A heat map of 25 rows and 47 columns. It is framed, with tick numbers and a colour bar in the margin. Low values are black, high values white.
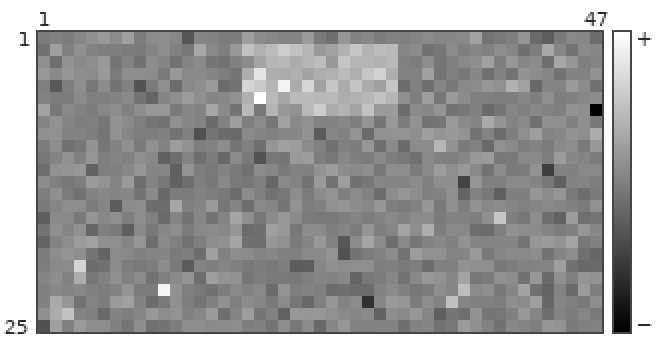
Ninth with the highest average: top middle. Roughest part: top middle. Odd patch: higher, in the top middle.
